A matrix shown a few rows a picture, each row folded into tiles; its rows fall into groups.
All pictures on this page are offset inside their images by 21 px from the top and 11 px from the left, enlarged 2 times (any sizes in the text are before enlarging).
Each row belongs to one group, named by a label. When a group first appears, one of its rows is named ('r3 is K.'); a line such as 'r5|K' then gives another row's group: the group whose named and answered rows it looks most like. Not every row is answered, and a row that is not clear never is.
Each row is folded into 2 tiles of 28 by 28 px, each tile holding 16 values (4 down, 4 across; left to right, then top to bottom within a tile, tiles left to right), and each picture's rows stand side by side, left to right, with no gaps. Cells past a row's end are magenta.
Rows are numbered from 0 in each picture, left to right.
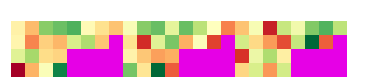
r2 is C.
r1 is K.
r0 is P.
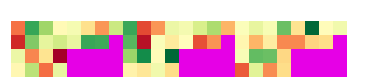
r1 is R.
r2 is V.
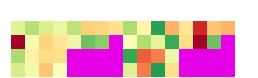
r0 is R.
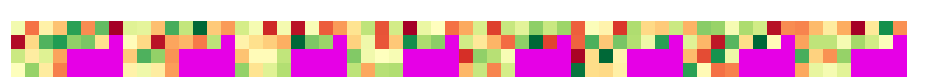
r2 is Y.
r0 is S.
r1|V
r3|Y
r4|C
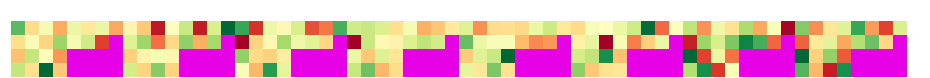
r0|K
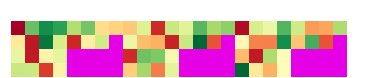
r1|C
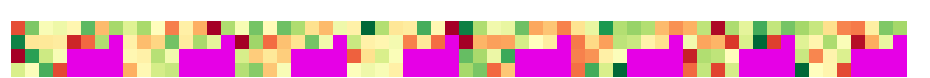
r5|P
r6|C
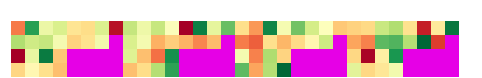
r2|P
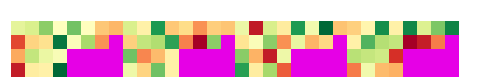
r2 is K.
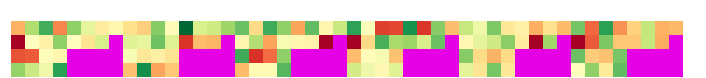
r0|P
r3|S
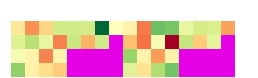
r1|P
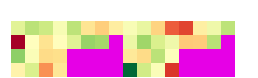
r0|R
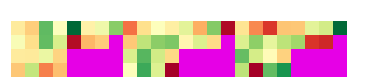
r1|S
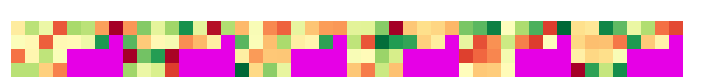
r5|P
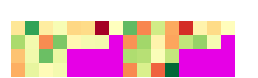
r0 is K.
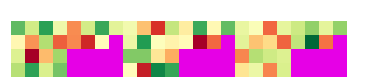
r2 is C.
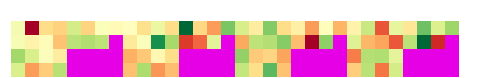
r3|C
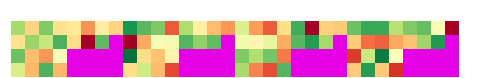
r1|R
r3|V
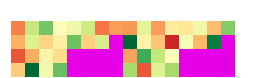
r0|P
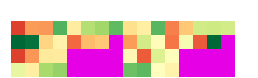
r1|P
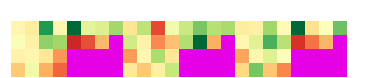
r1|C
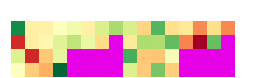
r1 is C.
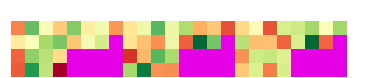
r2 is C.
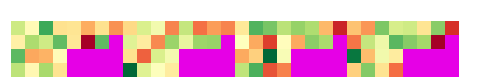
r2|V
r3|S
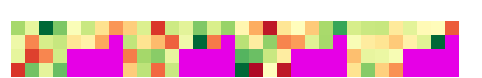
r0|P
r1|C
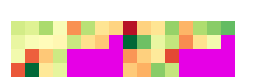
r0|P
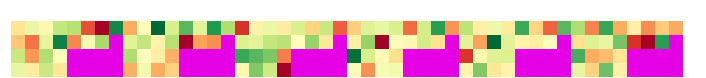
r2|S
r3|Y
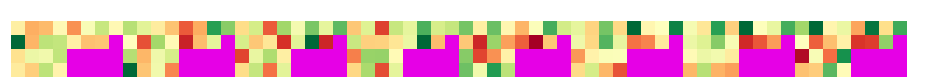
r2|C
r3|C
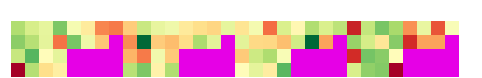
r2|C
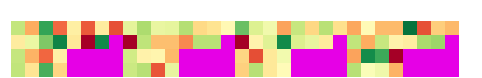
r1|R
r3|S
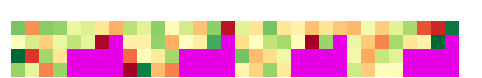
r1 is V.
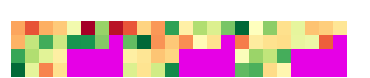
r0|S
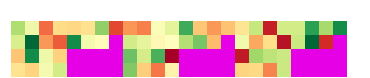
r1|S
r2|C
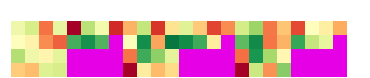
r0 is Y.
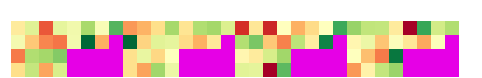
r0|C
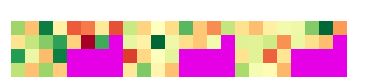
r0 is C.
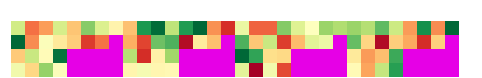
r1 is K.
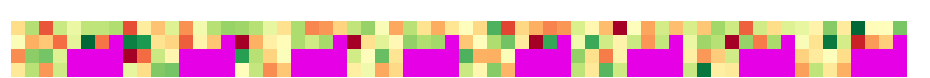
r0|C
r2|R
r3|R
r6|P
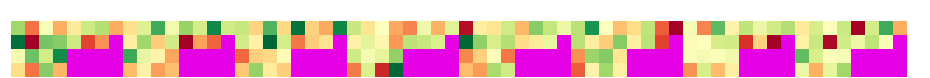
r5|K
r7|Y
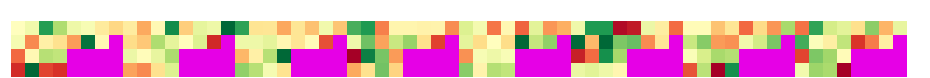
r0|V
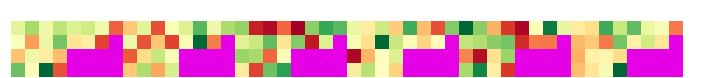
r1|C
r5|P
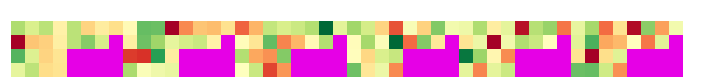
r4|Y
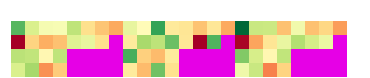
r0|R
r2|R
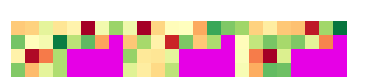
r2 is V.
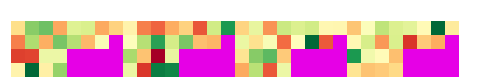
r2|C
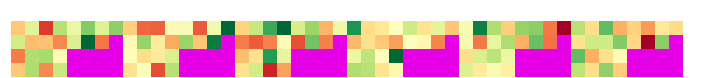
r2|V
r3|R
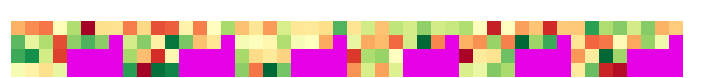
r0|S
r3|C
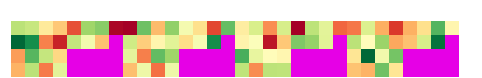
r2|Y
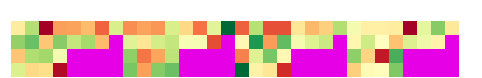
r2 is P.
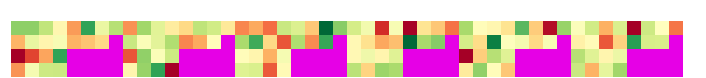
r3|Y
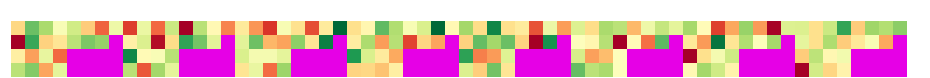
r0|R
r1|Y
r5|P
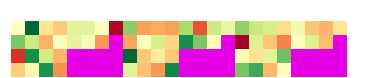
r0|K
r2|R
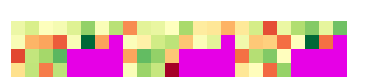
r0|C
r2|C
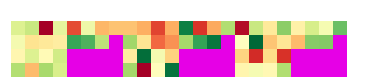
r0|Y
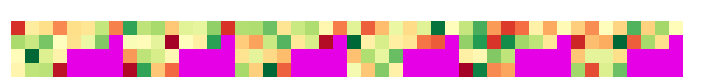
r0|S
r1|V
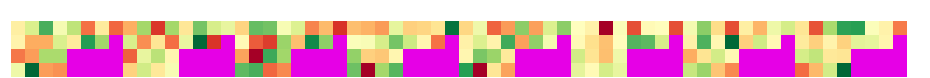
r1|C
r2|V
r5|Y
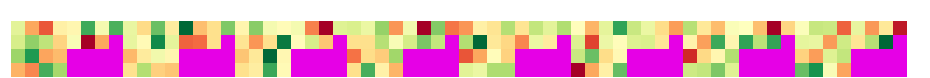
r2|K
